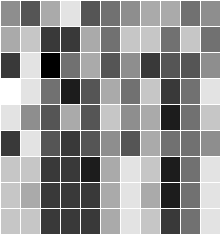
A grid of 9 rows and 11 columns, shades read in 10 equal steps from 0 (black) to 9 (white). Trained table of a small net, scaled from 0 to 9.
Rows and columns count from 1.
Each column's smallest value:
2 3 0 1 1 3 3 2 1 3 4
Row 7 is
7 7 2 2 1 6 8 7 1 4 8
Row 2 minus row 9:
-1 0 0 0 4 -2 -1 0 2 3 -4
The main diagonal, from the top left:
5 7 0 1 3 5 8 6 2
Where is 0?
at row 3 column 3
